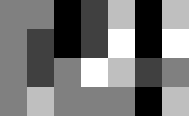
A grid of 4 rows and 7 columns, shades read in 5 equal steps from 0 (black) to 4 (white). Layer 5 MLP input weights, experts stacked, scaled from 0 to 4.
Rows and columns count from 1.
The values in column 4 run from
1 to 4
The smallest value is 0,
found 5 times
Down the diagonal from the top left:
2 1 2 2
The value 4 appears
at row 2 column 5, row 2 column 7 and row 3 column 4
